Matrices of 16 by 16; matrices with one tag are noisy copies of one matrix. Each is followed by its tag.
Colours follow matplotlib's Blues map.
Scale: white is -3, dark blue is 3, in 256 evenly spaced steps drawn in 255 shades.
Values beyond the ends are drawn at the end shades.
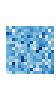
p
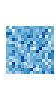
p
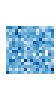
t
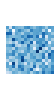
p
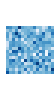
t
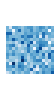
p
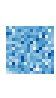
p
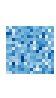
p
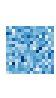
p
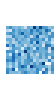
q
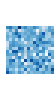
t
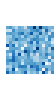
q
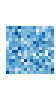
t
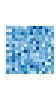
q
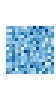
q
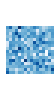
t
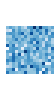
q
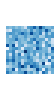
q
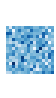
p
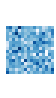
t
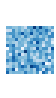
q
